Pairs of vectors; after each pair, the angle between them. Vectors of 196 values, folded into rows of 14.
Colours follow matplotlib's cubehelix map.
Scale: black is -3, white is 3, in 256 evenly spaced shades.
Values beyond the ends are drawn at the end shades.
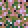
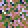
partly aligned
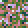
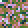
nearly parallel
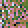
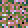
orthogonal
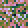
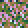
partly opposed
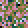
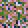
partly opposed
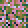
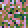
partly aligned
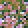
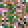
partly opposed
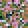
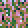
orthogonal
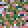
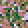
partly aligned
